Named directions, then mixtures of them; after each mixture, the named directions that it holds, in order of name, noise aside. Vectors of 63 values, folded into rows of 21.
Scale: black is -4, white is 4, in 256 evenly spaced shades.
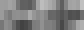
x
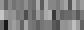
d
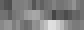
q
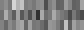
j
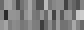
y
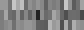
j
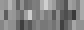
x, y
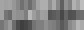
x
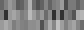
q, y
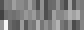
d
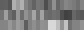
j, q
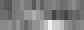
q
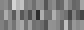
j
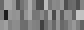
y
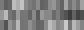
d, j, q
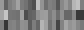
d, y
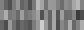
j, x, y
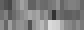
q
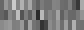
j, y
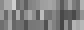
j, x, y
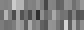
j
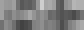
x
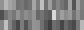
d, q, x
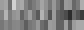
j, x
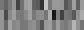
d, q, y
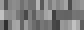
d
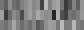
d, q, y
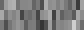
d, j, y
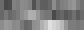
q
